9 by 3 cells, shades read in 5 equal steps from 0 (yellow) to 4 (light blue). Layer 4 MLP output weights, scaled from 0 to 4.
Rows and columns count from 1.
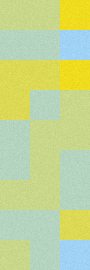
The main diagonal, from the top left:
2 3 0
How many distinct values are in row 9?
3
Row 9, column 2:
3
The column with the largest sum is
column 2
